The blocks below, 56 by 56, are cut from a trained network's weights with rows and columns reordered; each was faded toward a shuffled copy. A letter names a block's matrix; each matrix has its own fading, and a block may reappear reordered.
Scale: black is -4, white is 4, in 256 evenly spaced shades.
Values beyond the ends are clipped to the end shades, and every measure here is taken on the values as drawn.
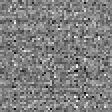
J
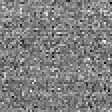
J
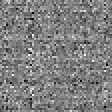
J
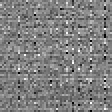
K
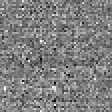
J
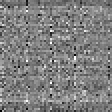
K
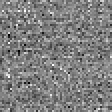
J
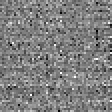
J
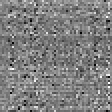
K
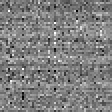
K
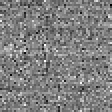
J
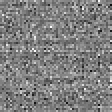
J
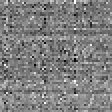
K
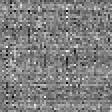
K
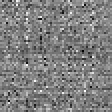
K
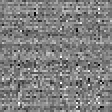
K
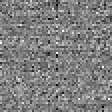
J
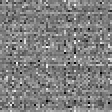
K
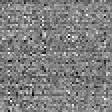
K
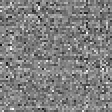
J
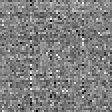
J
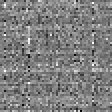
K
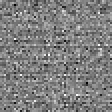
J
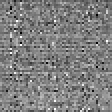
K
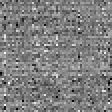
K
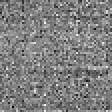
J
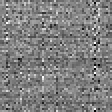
K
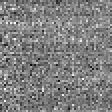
J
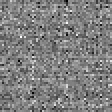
J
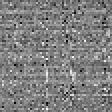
K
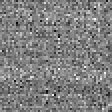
J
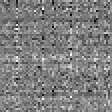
K
